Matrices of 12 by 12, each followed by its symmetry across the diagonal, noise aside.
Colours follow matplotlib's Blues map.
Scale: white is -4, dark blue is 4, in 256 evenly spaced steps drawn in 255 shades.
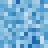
neither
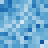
symmetric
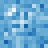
symmetric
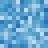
symmetric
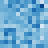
neither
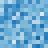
symmetric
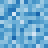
symmetric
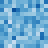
neither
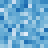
neither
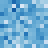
neither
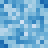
symmetric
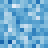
neither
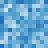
symmetric
